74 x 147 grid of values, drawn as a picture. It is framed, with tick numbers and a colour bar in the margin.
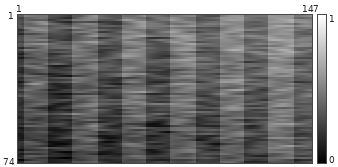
Mirror symmetry: none. Ninth with the lowest average: bottom left. Ninth with the highest average: top right. Stripes: upright, repeating 6 times. Slope: up to the top right.
